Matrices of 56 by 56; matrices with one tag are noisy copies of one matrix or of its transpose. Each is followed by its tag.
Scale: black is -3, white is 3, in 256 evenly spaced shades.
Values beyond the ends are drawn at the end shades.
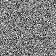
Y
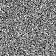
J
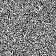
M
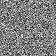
Y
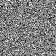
J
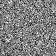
M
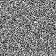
Y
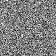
Y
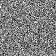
Y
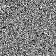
J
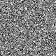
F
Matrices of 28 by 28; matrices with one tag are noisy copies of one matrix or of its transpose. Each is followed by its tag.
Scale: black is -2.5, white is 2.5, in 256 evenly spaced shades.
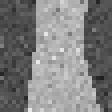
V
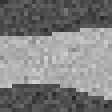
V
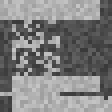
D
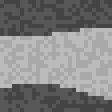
V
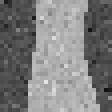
V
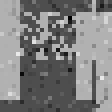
D
